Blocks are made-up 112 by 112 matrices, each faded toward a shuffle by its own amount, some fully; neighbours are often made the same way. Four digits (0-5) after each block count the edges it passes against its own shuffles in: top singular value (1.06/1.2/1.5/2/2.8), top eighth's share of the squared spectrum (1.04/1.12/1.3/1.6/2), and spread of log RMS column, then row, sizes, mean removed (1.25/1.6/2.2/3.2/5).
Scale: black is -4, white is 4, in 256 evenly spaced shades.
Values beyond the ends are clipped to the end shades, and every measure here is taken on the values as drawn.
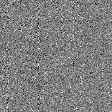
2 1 3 0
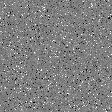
0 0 0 0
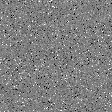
2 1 0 0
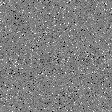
2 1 0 0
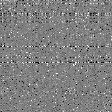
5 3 1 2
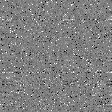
3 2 0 1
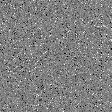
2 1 1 0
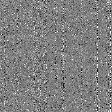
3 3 3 0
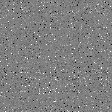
2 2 1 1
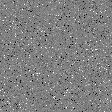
0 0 0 0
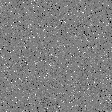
0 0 0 0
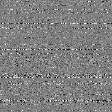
2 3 0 4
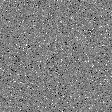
0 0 0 0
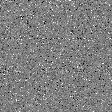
1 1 0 1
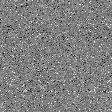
1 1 0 1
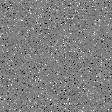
3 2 1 0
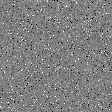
2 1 0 0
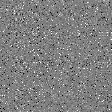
3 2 1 0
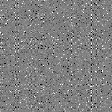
5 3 2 2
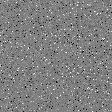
2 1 0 0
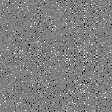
4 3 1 1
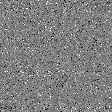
1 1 0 1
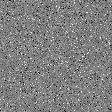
0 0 0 0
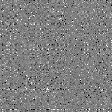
4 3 2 2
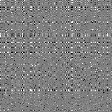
5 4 3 4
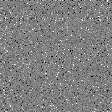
4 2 1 1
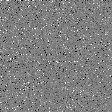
2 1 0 0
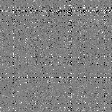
3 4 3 3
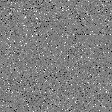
2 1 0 1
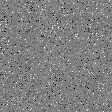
1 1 0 0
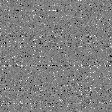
3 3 2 2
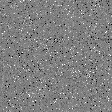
1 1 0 0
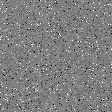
0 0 0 0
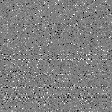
4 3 1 2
